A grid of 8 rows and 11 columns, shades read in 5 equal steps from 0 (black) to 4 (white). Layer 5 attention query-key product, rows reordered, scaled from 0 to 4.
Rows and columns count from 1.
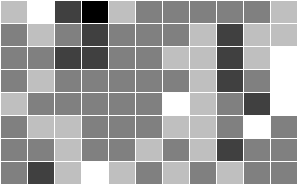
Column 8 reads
2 3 3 3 3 3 3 2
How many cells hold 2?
45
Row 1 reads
3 4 1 0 3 2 2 2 2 2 3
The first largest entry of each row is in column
2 2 11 11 7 10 3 4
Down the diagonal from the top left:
3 3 1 2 2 2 2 2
